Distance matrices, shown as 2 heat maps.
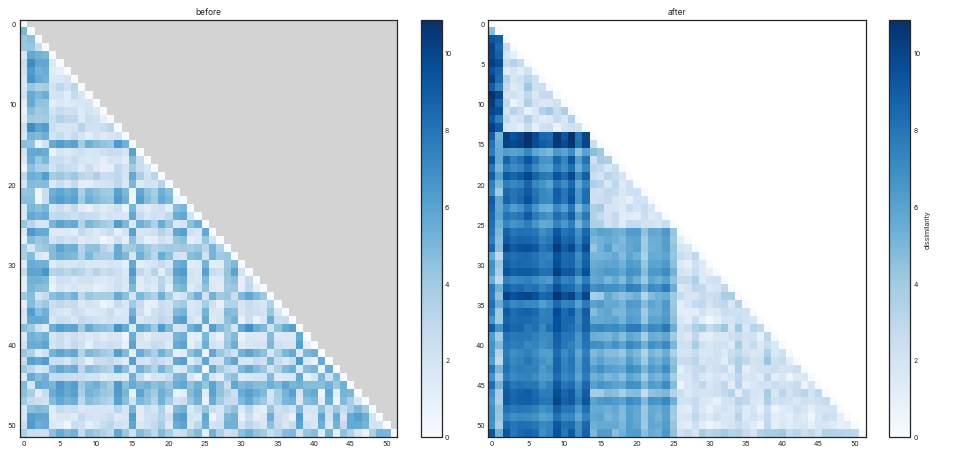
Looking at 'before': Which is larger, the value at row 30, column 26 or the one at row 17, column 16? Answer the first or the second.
the second
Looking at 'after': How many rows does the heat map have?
52
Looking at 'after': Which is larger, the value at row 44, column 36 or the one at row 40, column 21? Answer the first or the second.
the second
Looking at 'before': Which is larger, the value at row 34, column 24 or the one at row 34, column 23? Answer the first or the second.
the first
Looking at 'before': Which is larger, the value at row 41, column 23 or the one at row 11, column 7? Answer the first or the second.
the first
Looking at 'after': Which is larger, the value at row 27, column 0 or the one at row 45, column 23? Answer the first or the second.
the first
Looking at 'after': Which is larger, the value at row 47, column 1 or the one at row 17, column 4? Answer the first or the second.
the second
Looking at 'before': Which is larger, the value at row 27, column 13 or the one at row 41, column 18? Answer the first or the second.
the second
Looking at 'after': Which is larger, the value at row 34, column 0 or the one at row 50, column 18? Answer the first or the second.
the first
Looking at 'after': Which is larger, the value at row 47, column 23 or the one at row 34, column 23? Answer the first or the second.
the first
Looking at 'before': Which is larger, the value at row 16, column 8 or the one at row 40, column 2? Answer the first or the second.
the second
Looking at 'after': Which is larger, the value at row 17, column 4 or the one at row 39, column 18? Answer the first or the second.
the first
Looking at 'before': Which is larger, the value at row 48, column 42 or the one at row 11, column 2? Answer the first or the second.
the second
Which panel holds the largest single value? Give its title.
after
